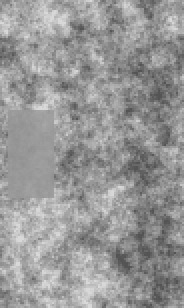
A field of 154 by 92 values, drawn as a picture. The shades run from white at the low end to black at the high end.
Odd rows or columns: none. Calmest part: middle left. Ninth with the highest average: bottom right. Odd patch: calmer, in the middle left. Grain: blotchy.
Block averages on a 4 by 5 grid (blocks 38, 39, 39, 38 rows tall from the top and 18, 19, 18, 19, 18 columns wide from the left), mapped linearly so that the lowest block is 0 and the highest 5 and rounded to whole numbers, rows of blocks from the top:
1 0 2 3 3 / 2 1 2 3 4 / 1 1 2 3 4 / 0 0 0 4 5
